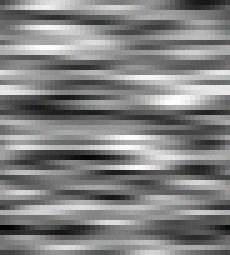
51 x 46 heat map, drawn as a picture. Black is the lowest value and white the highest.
Slope: none. Grain: streaks across. Mirror symmetry: none.
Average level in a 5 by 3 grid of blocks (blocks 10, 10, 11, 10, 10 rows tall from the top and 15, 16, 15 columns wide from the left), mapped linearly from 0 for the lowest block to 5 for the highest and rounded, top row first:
431 | 225 | 131 | 102 | 130
